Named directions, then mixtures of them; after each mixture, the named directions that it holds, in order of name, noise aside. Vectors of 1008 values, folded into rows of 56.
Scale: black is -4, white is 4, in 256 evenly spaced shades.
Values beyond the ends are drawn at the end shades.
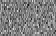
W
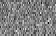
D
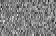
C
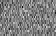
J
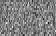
D, W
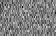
J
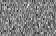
W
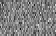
D, J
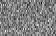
D, W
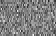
C, W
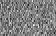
J, W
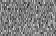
W
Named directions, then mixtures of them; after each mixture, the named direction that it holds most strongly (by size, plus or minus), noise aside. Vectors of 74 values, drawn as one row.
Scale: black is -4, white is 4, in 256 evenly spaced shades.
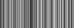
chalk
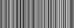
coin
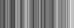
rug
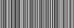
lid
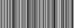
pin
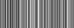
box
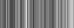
rug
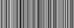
coin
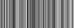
pin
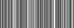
pin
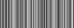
pin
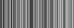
chalk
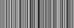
box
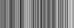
rug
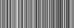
coin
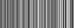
box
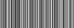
lid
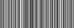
lid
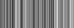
rug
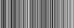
lid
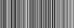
lid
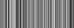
coin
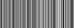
pin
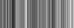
rug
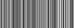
coin
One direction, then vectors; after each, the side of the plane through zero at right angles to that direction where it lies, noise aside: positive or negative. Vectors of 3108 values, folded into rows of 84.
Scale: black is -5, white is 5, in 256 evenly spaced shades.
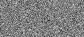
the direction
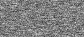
positive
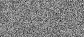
negative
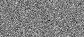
positive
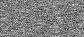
positive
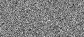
negative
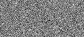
positive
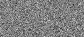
negative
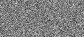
positive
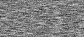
positive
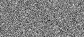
positive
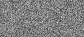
negative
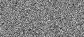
negative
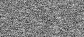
positive
